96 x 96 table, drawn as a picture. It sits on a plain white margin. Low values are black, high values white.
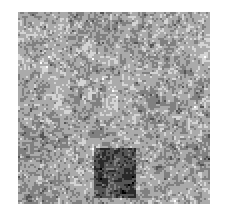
Ninth with the lowest average: bottom middle. Grain: blotchy. Average level on the scale: 60%. Odd patch: lower, in the bottom middle.
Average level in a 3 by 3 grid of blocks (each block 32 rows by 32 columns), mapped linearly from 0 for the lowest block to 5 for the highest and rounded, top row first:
5 4 5 | 4 5 4 | 4 0 4
